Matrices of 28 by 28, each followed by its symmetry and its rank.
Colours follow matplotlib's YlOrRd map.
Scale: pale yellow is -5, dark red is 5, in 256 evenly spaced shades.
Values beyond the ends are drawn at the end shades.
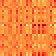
neither, rank two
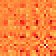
symmetric, rank three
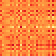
neither, rank two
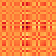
symmetric, rank one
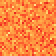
neither, full rank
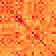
symmetric, rank five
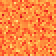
antisymmetric, full rank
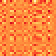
neither, rank two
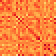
symmetric, rank five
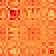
symmetric, rank three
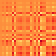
symmetric, rank one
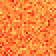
antisymmetric, full rank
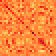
symmetric, rank five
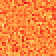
antisymmetric, full rank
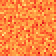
neither, full rank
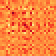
symmetric, rank three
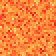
neither, full rank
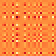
symmetric, rank one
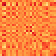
symmetric, rank three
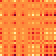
symmetric, rank one
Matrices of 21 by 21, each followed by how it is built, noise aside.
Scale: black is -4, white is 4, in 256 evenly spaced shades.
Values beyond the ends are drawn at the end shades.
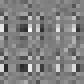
low rank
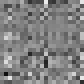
low rank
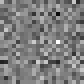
low rank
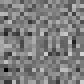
low rank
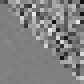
upper triangular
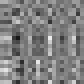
low rank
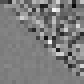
upper triangular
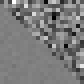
upper triangular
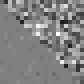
upper triangular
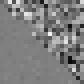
upper triangular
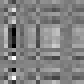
low rank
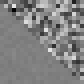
upper triangular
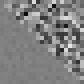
upper triangular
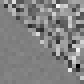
upper triangular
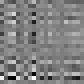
low rank
